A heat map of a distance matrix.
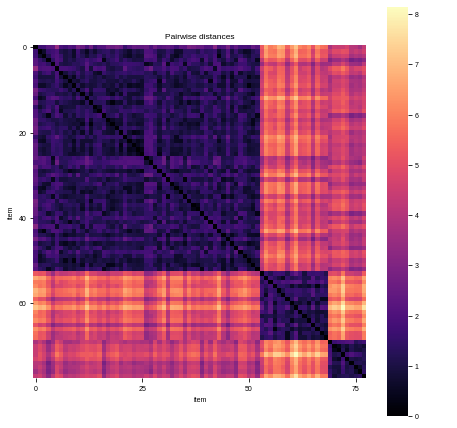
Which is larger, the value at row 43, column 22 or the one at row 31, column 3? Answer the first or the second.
the second
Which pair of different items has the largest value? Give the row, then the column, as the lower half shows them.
72, 61
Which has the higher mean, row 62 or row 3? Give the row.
62
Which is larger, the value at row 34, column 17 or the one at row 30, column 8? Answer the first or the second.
the second
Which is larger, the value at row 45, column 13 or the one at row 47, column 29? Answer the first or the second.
the first
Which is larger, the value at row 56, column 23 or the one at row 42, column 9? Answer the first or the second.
the first
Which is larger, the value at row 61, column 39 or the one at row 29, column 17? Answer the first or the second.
the first
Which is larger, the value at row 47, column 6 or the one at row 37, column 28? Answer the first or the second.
the first
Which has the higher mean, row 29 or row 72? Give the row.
72
